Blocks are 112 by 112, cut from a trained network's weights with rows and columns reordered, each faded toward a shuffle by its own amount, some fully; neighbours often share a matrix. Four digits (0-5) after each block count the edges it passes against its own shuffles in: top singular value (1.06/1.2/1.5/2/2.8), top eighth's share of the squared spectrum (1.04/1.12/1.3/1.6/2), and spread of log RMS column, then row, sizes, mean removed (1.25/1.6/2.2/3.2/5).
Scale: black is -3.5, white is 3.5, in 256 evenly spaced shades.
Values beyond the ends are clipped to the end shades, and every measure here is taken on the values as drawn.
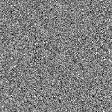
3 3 2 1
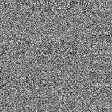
3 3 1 2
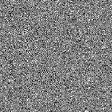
3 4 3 2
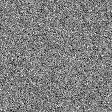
0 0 0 0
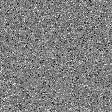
0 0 0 0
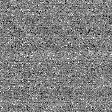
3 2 2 1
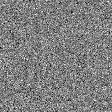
1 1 0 0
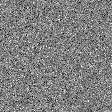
0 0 0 0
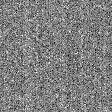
2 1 0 0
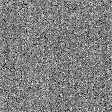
1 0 0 0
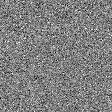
0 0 0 0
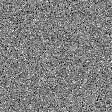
0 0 0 0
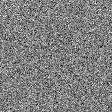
1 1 0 0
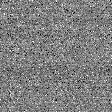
2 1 1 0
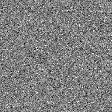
2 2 1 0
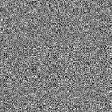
4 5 2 3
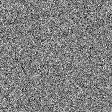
2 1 0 0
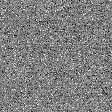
1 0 0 0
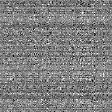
4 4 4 2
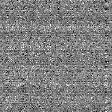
3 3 3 1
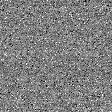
1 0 0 0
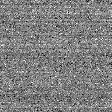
3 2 1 1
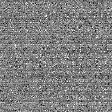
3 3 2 2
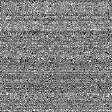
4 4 3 2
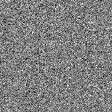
3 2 0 1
